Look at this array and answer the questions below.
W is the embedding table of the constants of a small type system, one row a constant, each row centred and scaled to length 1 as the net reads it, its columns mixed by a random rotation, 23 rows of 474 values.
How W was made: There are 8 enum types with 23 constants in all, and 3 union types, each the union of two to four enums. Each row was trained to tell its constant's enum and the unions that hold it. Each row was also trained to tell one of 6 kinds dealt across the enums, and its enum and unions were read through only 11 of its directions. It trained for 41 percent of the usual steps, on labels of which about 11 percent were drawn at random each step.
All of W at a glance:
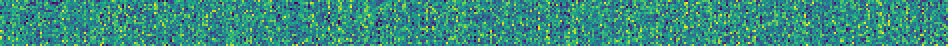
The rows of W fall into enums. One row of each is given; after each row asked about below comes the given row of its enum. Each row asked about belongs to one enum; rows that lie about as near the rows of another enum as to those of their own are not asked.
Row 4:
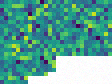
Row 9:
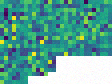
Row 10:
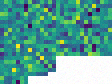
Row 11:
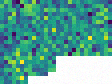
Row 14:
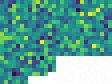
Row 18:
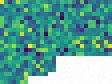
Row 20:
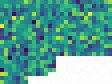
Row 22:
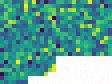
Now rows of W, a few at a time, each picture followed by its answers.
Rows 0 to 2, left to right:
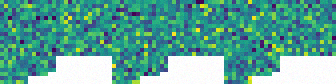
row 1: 9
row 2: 4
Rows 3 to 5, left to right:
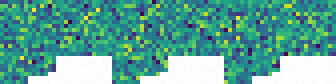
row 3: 14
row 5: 20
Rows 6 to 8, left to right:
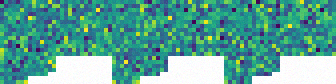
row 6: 14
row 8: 10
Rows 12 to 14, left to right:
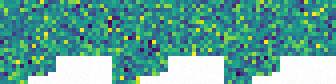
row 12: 11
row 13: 4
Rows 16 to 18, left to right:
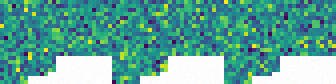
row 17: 22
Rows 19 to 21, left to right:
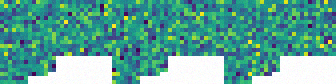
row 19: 20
